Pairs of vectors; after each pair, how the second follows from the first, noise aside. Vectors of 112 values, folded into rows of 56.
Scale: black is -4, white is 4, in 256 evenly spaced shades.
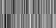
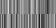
wrapped around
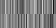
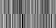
wrapped around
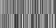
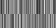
wrapped around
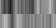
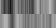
copied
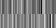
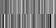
wrapped around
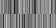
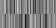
wrapped around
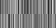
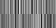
wrapped around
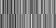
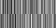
copied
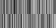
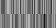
wrapped around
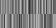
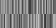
copied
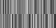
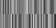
copied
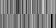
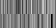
copied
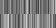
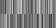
wrapped around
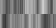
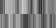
wrapped around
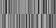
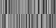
copied
